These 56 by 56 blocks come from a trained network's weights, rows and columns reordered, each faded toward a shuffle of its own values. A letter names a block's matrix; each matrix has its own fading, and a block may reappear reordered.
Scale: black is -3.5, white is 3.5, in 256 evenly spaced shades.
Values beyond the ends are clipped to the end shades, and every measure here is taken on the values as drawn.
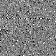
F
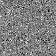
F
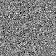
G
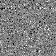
F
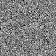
G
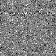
F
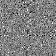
F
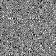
F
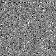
F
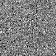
G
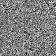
G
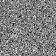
G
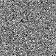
G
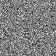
F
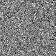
G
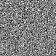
G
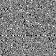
F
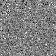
F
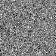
G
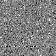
F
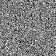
G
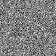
G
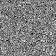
G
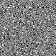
F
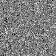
G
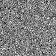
G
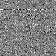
F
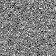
F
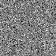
G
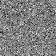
G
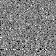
F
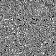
F
